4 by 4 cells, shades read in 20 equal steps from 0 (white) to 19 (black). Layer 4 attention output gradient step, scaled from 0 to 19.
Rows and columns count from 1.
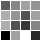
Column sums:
43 37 35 40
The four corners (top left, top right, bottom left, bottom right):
12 8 19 16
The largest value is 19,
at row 4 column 1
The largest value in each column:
19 13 15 16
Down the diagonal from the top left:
12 8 15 16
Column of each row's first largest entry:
1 3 3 1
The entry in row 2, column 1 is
6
